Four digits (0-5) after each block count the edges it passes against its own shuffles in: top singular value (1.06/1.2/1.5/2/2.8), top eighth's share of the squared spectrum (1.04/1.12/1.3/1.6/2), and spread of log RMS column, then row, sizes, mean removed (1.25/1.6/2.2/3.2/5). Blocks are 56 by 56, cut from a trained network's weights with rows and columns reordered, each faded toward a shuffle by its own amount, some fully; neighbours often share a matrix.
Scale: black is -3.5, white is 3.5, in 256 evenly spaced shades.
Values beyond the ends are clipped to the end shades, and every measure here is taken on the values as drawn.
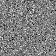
0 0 0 0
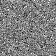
0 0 0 0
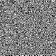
3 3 0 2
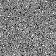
2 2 0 1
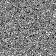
0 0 0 0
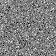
0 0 0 0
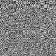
3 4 1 2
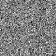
2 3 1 1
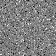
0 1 0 0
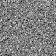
2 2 0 1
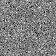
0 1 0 0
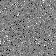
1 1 0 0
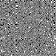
3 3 2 1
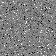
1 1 0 0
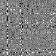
3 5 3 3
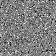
0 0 0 0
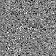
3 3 1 2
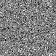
0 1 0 0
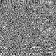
3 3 0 2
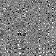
3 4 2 2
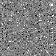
2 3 1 1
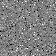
0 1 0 0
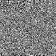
2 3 0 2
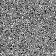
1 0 0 0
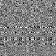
4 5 1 3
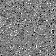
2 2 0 1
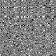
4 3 1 2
